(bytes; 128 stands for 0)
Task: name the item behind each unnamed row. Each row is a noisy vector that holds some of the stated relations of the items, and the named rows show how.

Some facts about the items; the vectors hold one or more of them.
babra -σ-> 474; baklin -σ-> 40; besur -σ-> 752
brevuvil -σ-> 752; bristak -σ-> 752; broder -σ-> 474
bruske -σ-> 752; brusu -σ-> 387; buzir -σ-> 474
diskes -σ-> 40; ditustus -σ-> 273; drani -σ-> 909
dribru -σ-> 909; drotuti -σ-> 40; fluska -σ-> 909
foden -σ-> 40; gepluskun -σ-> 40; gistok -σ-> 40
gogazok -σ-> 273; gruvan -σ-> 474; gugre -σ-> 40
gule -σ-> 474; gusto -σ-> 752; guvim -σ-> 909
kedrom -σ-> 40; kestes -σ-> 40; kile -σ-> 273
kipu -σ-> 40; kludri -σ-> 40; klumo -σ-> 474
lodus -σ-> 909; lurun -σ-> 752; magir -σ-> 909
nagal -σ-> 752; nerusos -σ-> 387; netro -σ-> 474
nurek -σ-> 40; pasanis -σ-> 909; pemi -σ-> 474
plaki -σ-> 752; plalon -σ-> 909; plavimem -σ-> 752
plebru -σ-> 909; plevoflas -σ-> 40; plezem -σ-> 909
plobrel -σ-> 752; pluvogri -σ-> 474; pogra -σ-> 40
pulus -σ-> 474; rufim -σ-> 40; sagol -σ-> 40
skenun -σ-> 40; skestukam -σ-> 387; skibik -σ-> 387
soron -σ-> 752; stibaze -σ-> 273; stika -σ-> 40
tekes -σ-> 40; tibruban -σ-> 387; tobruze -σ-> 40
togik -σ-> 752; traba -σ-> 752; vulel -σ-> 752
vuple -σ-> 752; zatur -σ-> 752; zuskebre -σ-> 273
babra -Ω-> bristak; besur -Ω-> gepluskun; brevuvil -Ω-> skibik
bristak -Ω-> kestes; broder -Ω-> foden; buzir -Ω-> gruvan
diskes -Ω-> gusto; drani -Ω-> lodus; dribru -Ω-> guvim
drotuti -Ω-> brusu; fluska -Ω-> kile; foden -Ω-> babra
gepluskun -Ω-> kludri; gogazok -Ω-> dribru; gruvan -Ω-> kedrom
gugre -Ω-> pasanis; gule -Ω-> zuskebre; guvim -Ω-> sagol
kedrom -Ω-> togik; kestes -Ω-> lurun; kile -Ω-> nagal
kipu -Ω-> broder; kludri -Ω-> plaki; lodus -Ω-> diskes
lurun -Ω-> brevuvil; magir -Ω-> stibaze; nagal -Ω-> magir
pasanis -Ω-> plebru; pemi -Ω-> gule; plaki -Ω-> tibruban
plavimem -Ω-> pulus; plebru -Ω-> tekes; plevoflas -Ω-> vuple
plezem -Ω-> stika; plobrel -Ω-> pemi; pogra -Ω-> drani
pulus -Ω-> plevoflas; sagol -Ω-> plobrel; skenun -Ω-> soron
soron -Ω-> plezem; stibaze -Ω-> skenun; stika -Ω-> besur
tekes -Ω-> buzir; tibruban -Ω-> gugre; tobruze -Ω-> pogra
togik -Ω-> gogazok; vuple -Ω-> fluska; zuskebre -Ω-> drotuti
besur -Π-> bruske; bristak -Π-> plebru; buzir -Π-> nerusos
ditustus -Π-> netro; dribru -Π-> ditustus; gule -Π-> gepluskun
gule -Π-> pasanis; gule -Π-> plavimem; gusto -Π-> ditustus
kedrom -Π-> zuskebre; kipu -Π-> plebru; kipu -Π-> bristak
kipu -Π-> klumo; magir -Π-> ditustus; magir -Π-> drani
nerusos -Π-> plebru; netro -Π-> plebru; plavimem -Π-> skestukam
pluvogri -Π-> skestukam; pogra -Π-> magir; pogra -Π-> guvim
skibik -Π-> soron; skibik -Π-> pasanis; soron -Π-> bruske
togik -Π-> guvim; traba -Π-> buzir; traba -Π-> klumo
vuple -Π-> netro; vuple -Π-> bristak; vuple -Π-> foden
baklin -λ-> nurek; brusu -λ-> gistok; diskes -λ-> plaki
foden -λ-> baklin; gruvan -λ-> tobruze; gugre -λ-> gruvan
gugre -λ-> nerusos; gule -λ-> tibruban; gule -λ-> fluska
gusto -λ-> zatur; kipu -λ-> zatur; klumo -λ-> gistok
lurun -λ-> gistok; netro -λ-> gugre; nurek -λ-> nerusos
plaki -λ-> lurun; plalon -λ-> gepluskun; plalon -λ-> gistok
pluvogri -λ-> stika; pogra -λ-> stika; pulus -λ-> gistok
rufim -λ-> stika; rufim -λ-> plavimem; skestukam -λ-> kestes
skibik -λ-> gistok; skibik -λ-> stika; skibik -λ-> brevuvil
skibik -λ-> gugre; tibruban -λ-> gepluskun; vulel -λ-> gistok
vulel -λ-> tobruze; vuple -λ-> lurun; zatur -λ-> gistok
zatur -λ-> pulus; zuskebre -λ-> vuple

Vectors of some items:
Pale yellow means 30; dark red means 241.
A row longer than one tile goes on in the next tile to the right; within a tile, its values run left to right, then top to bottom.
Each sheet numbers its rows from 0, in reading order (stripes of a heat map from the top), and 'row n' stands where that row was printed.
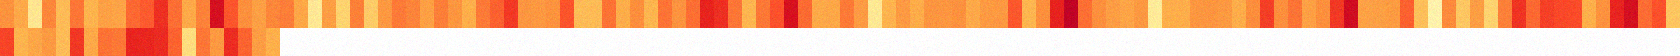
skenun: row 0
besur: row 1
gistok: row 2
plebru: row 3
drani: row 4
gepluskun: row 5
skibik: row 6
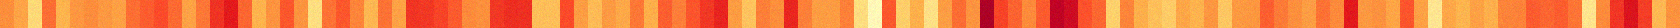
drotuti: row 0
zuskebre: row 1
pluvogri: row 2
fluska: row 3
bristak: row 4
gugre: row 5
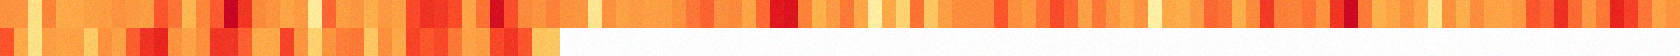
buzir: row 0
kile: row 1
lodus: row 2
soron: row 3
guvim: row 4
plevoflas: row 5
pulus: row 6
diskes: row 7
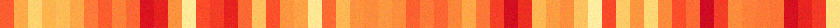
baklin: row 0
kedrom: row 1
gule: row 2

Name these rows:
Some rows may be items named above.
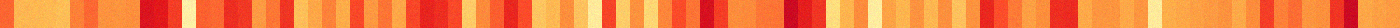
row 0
nerusos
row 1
brusu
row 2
gule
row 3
magir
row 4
drani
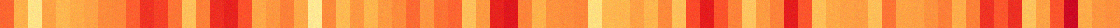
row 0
tobruze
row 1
kludri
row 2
pogra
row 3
ditustus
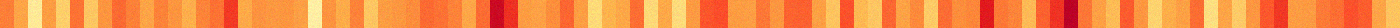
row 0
besur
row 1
plezem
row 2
vuple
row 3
plalon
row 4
vuple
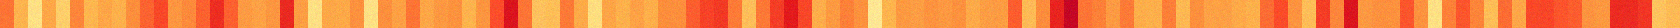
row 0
nagal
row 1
plaki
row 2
tobruze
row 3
plebru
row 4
traba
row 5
zuskebre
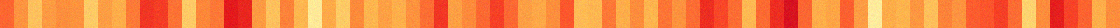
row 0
kipu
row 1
nagal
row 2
gistok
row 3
stika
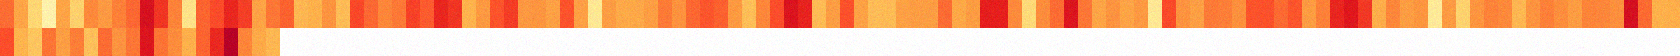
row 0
foden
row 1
skestukam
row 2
gruvan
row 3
netro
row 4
gogazok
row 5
togik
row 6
plalon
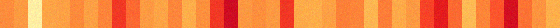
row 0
pasanis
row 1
klumo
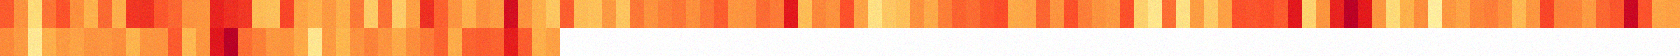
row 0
zuskebre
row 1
gusto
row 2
bruske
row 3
plavimem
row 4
tibruban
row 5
dribru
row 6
plebru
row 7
plobrel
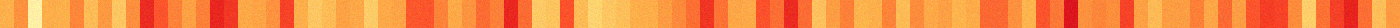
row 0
magir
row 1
lurun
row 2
brevuvil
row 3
traba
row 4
rufim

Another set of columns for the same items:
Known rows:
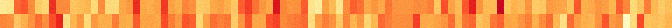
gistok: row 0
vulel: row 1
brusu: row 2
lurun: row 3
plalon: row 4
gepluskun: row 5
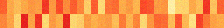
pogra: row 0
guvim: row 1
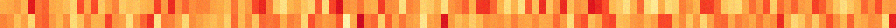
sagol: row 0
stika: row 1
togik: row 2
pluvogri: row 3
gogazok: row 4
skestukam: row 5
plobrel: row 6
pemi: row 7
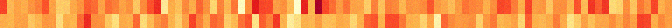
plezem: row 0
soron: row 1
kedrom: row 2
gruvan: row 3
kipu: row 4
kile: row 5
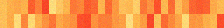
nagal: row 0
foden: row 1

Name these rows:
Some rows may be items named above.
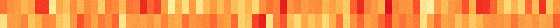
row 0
besur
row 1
ditustus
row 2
gugre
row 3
brusu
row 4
gogazok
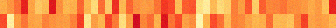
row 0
klumo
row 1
skibik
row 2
plaki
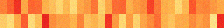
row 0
gule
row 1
buzir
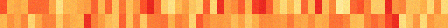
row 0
drani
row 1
togik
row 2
gogazok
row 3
gistok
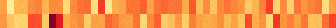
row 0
nerusos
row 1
diskes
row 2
plavimem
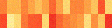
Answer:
netro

